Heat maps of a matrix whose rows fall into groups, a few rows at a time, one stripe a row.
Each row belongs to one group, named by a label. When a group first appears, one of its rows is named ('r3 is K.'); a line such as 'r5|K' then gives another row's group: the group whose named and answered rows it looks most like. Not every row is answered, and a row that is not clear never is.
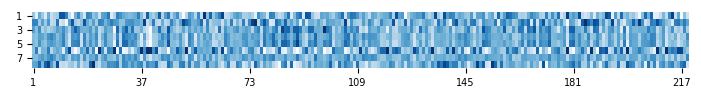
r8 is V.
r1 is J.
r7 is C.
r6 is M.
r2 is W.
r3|C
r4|C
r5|C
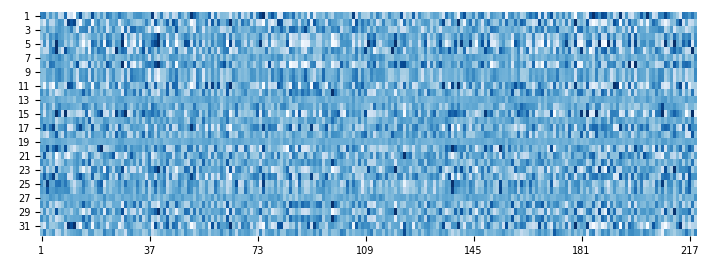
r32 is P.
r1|W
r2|J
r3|C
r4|M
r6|V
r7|C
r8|M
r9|C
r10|C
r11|J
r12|C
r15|V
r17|W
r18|V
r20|V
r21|P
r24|W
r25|V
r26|V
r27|C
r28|C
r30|C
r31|J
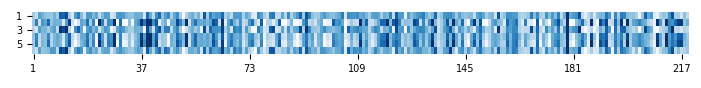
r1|J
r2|M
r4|M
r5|M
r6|J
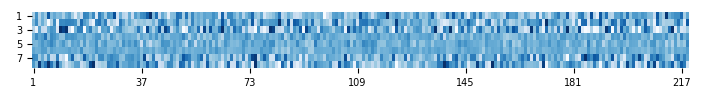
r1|M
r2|P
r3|J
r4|W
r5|C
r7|W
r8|V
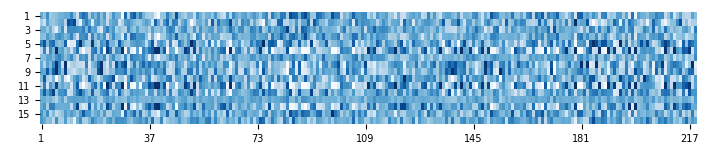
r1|C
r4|C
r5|W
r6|M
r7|C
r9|V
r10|P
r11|M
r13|P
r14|M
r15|C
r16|W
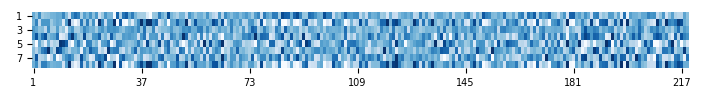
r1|C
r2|M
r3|W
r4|W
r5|J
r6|V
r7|P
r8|M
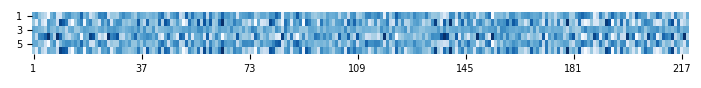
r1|P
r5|P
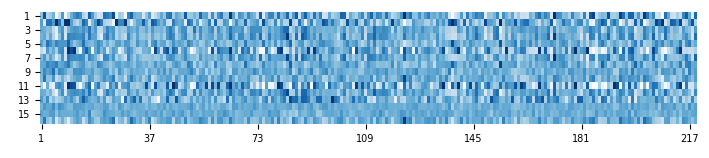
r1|P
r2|V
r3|P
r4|P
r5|V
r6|J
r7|P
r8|V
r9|W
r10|P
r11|J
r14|W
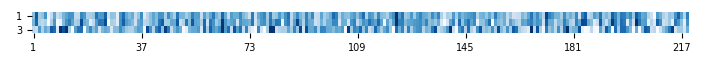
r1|P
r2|P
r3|J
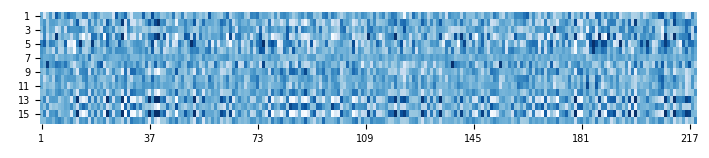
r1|V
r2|M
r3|P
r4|M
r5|W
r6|W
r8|V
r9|C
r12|C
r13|M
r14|C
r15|M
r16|C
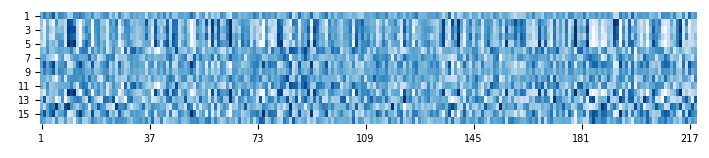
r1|W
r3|J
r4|J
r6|C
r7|P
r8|W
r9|W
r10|P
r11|C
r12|J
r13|P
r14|V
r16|W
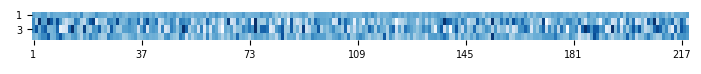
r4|V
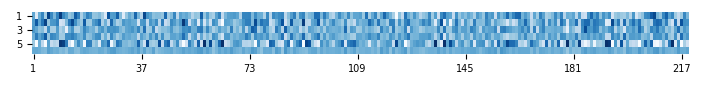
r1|V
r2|W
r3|W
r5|J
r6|W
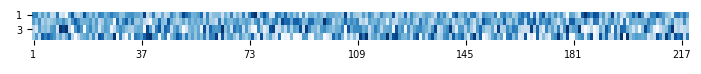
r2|C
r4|M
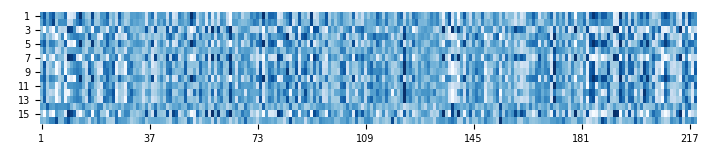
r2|W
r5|W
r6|P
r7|J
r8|P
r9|P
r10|W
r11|P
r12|P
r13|P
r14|V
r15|J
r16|V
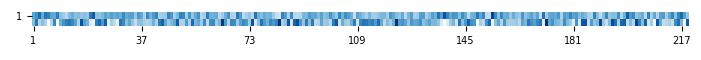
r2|P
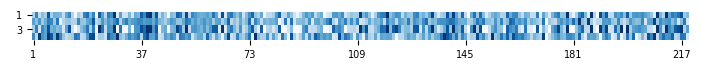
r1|M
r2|V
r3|M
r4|V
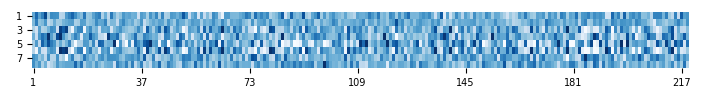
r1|W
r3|J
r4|V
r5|M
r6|J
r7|W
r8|C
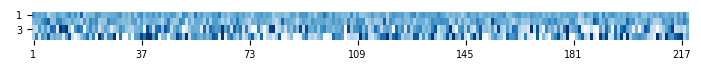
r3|J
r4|M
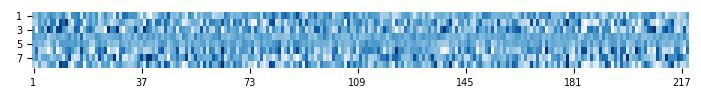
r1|C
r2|J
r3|V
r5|P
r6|P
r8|J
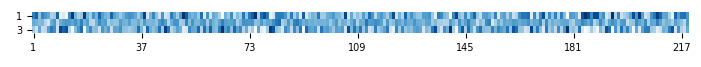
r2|P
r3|J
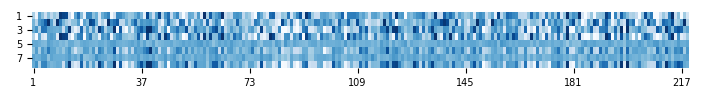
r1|J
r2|V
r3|M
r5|W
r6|M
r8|M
